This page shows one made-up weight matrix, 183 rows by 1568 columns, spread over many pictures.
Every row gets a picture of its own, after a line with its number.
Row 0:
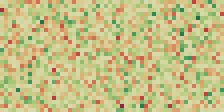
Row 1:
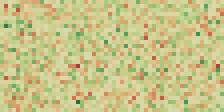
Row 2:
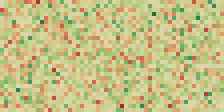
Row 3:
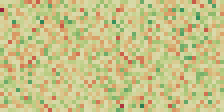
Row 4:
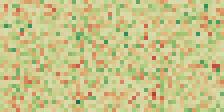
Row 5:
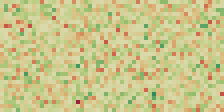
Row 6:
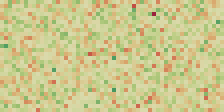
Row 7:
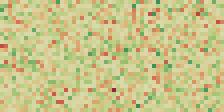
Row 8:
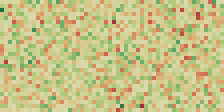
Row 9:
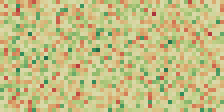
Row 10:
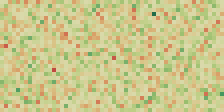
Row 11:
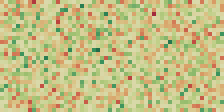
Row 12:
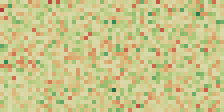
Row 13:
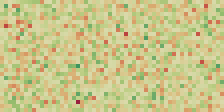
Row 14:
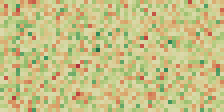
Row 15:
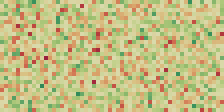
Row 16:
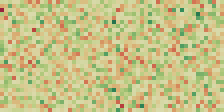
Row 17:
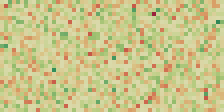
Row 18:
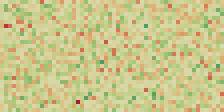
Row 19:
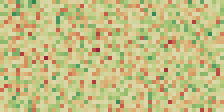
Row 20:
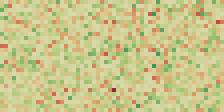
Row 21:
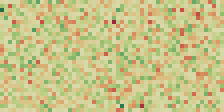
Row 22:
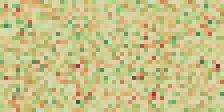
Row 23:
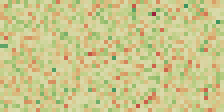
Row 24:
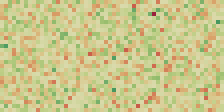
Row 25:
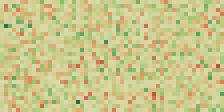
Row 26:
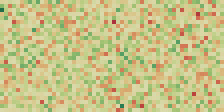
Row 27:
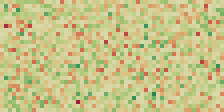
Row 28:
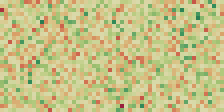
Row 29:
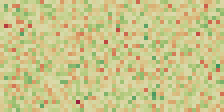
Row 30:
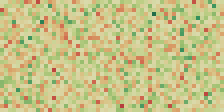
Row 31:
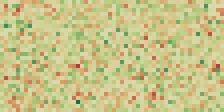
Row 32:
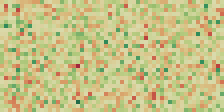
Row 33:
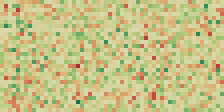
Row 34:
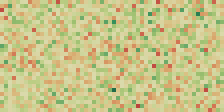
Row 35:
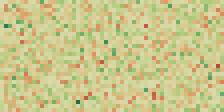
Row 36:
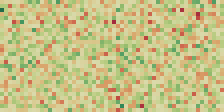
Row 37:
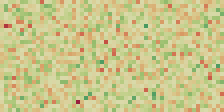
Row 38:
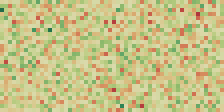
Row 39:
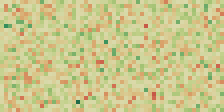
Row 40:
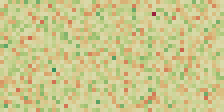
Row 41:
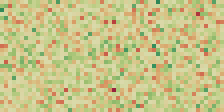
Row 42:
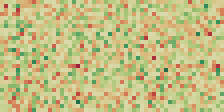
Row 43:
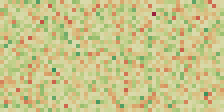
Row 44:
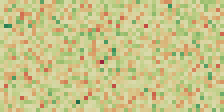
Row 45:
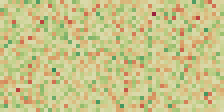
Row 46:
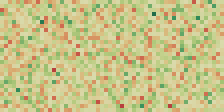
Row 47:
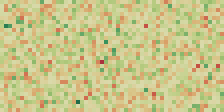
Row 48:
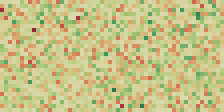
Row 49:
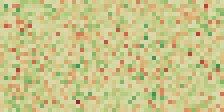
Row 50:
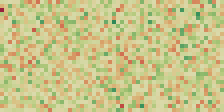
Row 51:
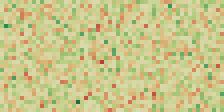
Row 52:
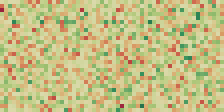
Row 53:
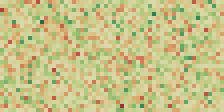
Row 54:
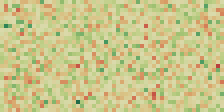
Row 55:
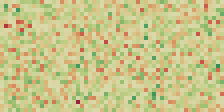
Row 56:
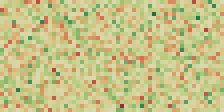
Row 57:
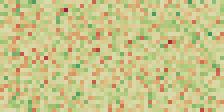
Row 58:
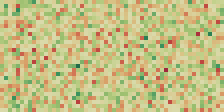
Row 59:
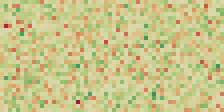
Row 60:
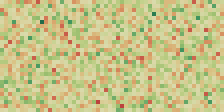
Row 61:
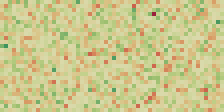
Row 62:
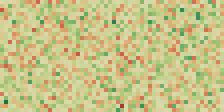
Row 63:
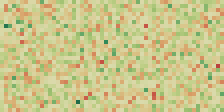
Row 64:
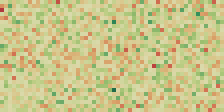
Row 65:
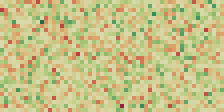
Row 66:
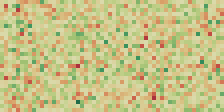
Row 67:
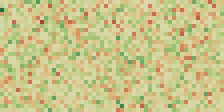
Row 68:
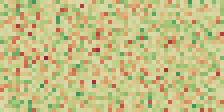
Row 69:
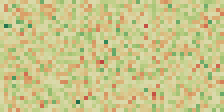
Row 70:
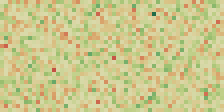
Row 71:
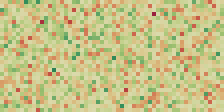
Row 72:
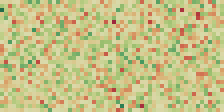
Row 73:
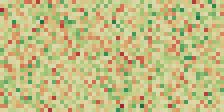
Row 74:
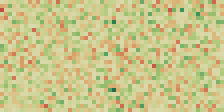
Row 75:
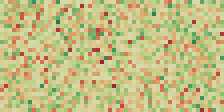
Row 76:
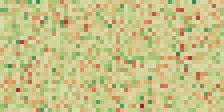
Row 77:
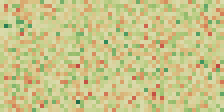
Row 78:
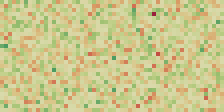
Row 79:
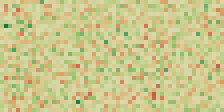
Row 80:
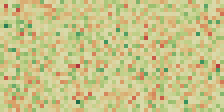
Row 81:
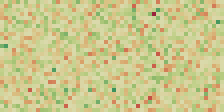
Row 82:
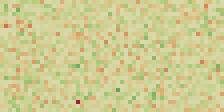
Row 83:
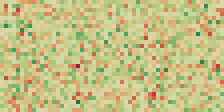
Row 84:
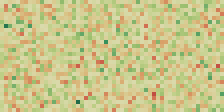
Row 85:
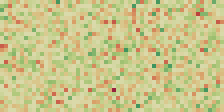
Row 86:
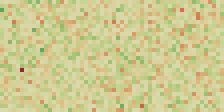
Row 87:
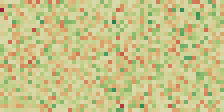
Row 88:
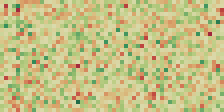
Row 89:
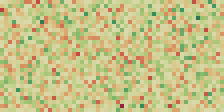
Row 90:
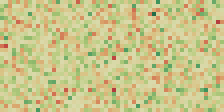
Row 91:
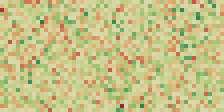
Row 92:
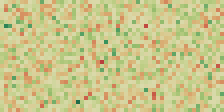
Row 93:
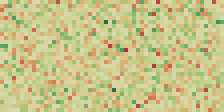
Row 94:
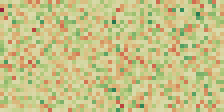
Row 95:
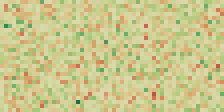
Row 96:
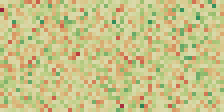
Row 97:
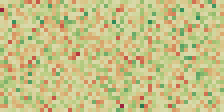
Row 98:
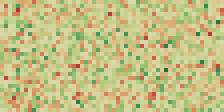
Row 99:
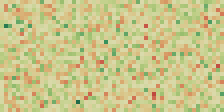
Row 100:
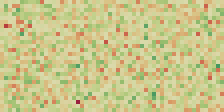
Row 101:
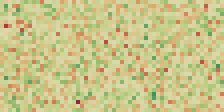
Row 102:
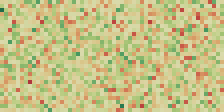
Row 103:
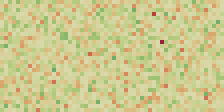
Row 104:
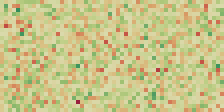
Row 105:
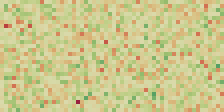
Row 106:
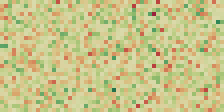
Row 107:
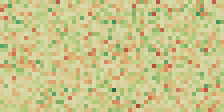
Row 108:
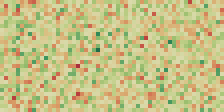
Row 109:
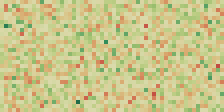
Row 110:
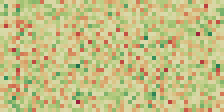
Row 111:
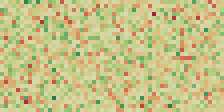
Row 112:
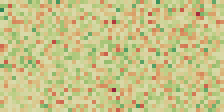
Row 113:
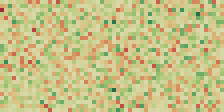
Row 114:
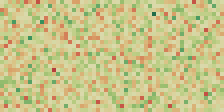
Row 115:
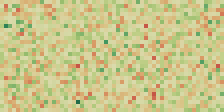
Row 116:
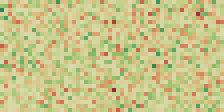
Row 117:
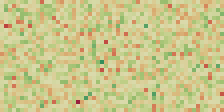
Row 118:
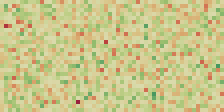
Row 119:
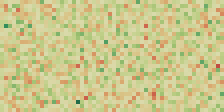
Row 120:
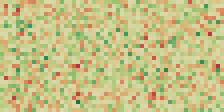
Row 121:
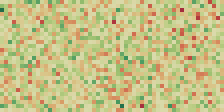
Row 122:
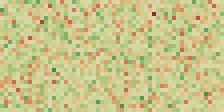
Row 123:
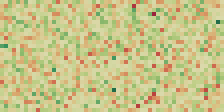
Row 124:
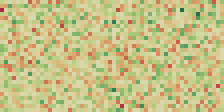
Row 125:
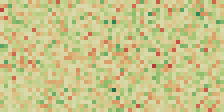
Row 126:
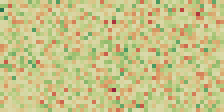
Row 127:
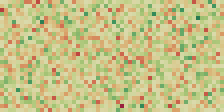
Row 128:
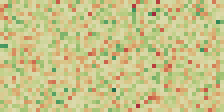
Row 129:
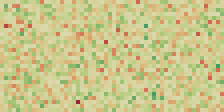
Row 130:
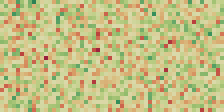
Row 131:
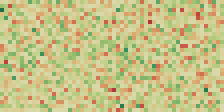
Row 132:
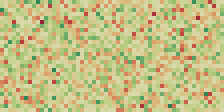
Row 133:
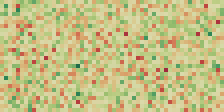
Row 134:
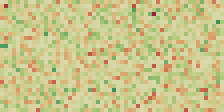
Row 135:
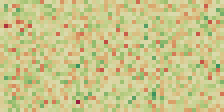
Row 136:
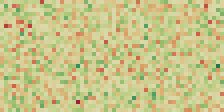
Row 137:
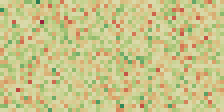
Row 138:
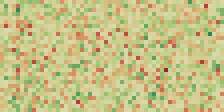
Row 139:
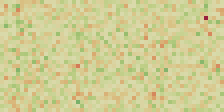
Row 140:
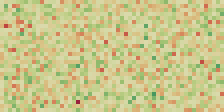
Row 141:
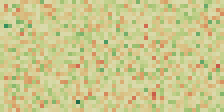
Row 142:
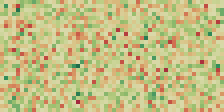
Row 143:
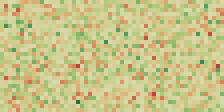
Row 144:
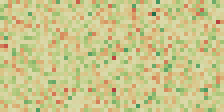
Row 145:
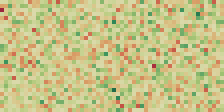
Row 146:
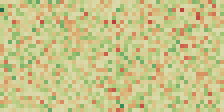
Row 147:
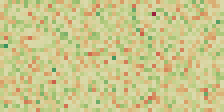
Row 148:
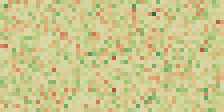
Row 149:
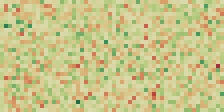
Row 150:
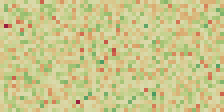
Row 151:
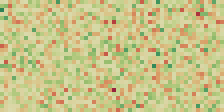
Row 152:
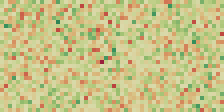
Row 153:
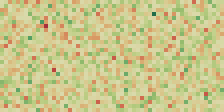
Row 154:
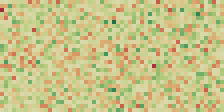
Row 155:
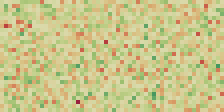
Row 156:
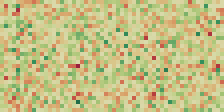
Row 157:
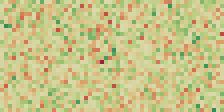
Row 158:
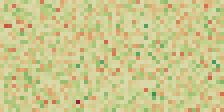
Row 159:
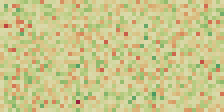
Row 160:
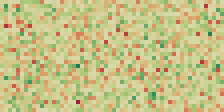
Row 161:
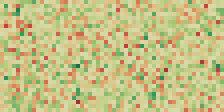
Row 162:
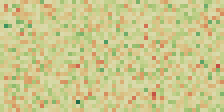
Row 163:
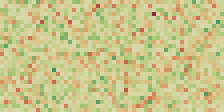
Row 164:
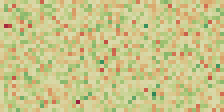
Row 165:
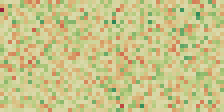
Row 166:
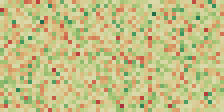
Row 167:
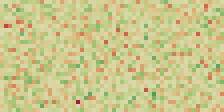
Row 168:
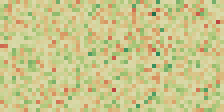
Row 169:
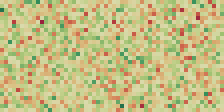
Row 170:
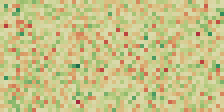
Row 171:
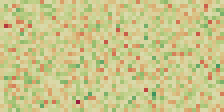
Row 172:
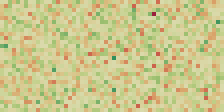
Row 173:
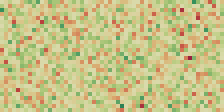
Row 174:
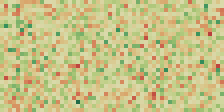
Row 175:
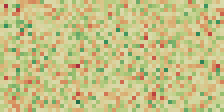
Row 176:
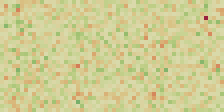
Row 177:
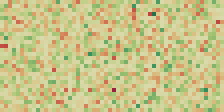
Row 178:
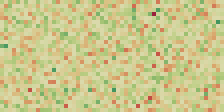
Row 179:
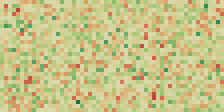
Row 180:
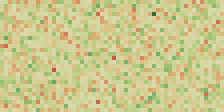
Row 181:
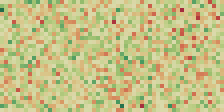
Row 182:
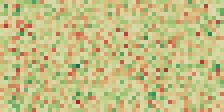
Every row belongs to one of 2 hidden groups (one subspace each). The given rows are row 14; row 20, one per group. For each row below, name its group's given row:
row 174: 14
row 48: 20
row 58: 14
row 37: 14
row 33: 14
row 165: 20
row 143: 14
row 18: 14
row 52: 20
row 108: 14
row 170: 14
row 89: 20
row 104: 14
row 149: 14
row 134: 20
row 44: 14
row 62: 20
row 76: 20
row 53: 20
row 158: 14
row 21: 20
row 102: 20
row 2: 20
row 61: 20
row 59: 14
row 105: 14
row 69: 14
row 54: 14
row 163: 20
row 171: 14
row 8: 20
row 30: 20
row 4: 14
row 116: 20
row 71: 20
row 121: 20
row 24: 20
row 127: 20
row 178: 20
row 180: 20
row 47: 14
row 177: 20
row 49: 14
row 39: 14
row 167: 14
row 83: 14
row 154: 20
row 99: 14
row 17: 20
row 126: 20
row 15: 14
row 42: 14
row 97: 20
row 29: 14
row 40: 20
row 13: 14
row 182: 14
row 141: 14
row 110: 14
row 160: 14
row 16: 20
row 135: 14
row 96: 20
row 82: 14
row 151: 20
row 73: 20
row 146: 20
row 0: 20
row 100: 14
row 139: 14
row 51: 14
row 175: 14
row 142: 14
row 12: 20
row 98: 14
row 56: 20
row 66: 14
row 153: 20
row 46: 20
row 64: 20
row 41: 20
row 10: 20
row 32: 14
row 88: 14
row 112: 20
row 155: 14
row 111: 20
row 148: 20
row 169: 20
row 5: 14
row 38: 20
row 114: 20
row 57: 14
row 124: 20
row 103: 20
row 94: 20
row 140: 14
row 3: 20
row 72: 20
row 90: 20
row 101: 14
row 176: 14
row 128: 20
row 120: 14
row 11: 14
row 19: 14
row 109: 14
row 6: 20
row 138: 14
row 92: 14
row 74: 20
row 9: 14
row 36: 20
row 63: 14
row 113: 20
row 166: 20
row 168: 20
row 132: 20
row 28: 20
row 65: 20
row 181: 20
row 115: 14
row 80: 14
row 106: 20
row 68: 14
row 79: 14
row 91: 20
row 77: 14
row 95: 14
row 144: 20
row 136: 14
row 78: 20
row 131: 20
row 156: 14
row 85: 20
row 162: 14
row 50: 20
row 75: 14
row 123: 20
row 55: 14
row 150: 14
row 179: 14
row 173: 20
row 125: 20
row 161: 14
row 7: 20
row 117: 14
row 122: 20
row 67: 20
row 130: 14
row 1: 14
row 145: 20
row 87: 20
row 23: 20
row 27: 14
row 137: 20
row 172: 20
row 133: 14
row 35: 14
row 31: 14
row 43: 20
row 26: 20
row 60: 20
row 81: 20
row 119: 14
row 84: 14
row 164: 14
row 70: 20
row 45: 20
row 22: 14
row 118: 14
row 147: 20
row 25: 14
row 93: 20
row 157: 14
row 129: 14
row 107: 20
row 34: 20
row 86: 20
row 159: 14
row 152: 14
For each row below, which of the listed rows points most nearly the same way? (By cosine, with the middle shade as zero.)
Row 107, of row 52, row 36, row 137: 52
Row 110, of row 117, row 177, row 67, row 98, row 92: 117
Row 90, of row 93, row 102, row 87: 102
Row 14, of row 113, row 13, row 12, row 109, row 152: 109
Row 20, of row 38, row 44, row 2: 38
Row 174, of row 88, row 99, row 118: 88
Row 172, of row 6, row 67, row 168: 6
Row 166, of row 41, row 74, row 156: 74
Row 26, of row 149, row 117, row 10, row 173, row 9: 173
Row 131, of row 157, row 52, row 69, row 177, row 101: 177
